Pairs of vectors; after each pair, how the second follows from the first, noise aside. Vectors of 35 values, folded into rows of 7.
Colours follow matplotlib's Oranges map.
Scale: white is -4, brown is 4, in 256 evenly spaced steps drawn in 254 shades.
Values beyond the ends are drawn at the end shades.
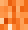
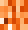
scaled up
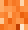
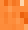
partly zeroed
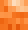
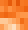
reversed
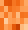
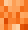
negated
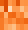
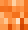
reversed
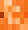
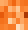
reversed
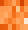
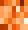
scaled up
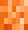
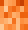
reversed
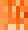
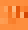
partly zeroed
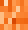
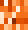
scaled up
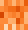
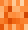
reversed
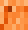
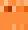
partly zeroed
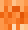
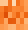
reversed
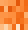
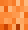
negated
